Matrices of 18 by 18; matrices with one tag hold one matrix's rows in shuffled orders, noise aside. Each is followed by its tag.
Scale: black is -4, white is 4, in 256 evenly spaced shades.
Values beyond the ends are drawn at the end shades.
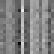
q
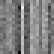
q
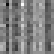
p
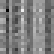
p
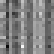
p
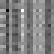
p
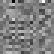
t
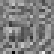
t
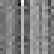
q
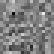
t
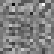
t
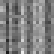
p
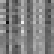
p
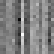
q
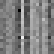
q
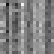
p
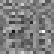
t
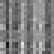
p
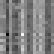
p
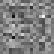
t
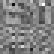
t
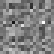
t
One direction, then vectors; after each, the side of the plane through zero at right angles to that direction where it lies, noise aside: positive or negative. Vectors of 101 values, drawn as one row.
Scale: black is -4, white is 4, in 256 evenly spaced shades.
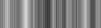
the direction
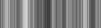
positive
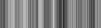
positive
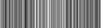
negative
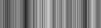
negative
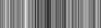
positive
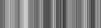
positive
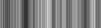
negative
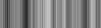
negative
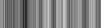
negative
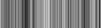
negative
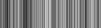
negative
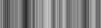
negative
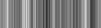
positive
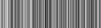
positive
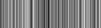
positive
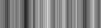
negative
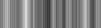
positive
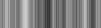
positive
